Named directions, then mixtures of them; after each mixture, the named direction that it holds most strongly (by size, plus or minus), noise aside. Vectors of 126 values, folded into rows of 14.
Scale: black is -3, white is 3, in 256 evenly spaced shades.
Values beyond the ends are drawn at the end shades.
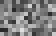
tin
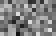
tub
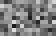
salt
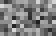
salt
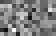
salt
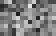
salt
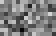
tin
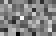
tub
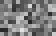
tin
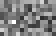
tin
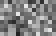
tub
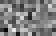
tin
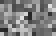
tin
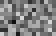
tub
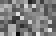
tub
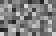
tub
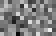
tub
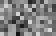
tub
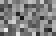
tub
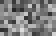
tin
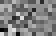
tub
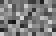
tub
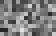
tin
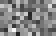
salt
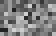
tin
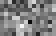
tub
